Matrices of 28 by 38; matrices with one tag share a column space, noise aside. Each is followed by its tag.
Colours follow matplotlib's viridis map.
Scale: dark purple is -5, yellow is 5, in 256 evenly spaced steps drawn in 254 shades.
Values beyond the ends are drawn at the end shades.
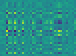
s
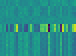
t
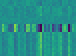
t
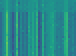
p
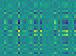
s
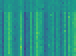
p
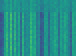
p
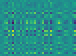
s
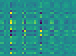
s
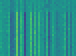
p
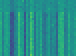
p
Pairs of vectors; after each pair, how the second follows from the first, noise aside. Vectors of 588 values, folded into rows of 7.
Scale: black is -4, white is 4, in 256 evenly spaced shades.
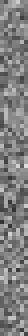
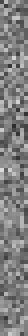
reversed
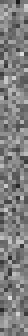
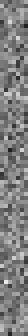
reversed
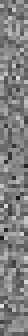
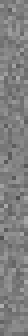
shrunk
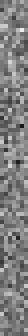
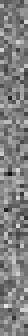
reversed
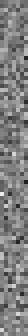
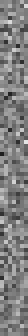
reversed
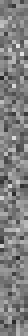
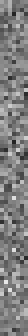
reversed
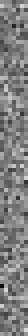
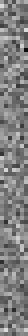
reversed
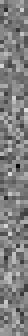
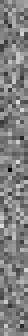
reversed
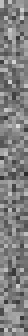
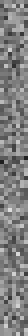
reversed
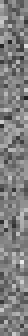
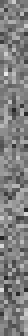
reversed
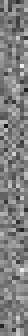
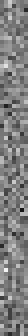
reversed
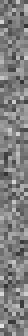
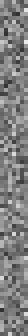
reversed
